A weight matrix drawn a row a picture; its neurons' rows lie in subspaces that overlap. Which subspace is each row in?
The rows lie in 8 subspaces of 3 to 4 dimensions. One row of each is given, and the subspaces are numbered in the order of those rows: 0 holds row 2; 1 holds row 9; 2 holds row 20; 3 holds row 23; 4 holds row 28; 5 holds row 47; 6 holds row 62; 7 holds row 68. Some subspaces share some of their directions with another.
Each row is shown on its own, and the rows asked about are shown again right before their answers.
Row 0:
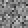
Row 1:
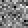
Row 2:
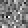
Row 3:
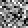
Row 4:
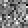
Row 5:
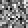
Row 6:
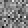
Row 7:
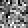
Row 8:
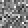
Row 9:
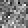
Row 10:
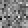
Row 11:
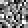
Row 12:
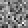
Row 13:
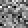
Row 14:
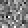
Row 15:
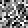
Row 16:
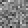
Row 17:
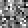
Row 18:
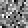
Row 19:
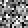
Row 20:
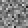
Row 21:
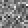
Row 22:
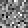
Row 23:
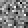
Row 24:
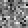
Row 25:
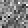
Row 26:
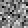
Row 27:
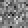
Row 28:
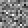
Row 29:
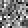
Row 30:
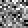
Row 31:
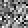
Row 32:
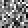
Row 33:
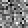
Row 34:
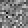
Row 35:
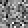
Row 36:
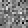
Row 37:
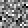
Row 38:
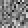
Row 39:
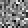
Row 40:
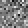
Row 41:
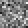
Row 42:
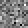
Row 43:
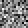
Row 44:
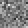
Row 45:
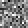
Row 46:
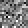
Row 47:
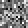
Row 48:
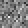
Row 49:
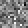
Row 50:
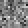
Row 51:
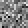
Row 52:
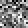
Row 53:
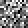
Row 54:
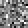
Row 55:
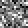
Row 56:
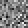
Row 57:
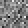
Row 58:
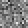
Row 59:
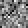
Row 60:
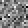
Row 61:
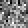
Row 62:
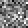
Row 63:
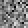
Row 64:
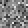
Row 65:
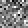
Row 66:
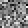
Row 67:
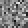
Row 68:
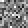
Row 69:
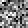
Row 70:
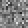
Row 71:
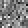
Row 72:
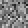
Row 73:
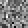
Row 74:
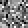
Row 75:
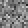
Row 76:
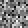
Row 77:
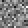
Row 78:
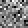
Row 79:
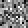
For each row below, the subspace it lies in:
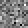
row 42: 4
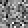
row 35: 4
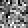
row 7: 1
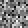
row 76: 1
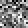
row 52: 2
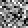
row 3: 6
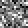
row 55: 6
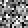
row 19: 1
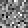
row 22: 0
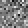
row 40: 2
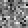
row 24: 5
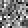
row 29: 3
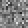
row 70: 7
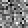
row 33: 7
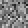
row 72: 5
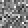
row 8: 7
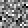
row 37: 4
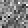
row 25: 1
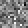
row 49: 4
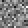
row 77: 2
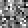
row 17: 5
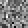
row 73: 1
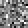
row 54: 1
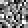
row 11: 1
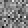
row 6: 6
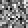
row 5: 5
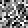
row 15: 4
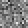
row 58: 7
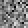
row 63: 3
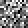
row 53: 6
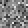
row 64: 4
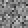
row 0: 1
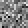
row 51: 4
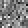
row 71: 3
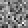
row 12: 0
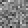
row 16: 7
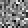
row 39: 3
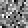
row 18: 0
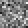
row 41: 6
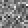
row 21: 2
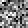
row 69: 7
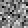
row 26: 6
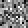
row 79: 5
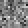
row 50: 5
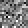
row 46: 4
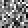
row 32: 3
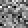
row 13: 2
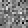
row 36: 7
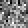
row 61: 1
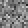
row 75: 4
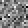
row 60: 2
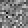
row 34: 4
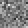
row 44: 6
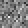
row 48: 1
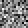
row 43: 7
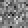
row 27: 7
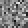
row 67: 3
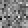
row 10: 3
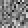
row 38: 3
